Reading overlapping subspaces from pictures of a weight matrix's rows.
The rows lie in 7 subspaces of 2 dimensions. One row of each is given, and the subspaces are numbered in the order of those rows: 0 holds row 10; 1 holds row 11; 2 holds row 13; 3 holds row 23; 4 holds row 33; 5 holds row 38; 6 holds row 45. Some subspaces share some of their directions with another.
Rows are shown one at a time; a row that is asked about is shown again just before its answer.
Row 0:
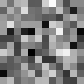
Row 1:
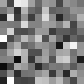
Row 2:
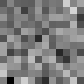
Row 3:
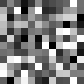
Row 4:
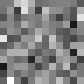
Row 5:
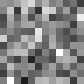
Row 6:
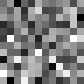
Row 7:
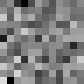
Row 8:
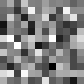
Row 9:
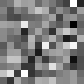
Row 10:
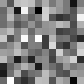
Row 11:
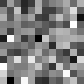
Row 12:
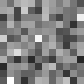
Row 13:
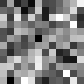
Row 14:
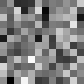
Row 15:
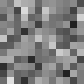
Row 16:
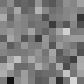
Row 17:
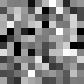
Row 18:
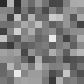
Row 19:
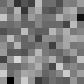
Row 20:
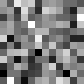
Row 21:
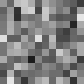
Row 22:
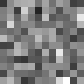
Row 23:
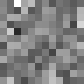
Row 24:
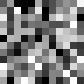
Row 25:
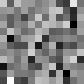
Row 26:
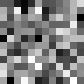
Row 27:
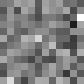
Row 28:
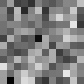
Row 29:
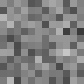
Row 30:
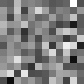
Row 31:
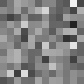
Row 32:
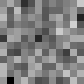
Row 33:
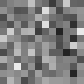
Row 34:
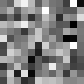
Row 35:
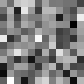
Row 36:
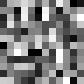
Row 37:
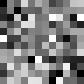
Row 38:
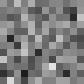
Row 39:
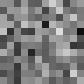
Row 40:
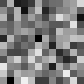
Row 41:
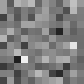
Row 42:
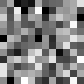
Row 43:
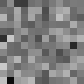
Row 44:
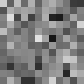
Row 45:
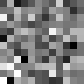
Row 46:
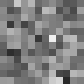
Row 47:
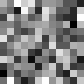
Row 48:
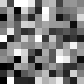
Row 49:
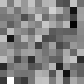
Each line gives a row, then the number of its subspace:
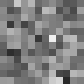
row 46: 3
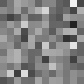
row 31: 0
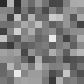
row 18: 2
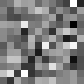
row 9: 0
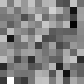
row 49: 1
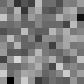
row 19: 5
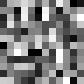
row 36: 1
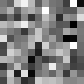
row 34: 0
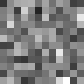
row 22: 1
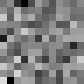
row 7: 6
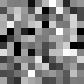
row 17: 4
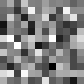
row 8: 5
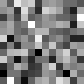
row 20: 5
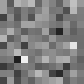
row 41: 6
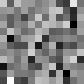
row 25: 1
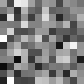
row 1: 6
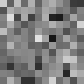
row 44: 2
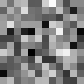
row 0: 4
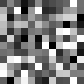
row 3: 0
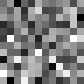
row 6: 5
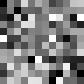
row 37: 2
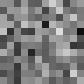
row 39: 4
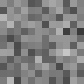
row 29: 4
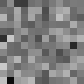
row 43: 6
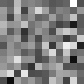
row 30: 0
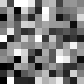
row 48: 6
